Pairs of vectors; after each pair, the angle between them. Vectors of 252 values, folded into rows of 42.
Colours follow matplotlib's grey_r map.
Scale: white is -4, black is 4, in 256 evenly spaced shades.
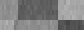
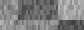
nearly parallel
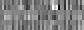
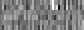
nearly parallel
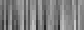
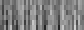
nearly parallel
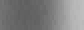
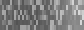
partly aligned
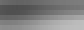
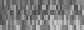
partly aligned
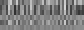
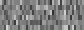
orthogonal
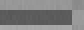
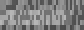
partly opposed
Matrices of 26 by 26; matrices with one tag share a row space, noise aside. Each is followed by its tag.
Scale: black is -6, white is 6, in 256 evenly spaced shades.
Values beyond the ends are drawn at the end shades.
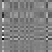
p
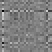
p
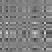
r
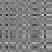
r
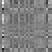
p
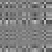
r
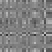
r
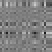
r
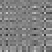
r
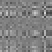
r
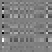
p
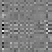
p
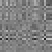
r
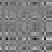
r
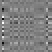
p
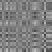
r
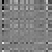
p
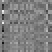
p
